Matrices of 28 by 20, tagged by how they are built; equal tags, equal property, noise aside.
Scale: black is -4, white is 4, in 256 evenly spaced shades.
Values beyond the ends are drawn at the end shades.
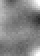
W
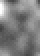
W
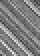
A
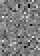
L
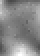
W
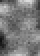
W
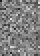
L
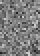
L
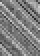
A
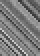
A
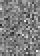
L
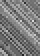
A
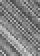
A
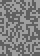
L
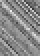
A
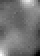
W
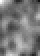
W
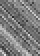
A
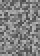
L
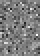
L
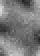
W
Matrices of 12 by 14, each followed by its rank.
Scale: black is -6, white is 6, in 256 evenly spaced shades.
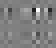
one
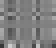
one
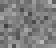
full rank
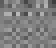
two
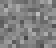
full rank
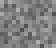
full rank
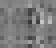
two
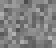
full rank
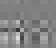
one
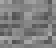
two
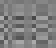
one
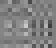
two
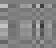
one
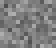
full rank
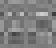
two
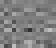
two
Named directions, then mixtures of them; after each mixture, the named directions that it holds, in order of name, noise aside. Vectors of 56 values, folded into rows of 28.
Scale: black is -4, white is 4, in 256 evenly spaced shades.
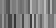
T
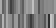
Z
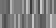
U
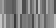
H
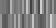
U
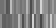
T, U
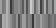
U, Z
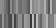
T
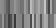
T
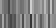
T, Z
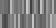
U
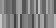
H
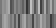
U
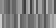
H, U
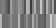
H, U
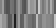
H, T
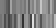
T, U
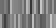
U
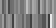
U, Z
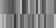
H
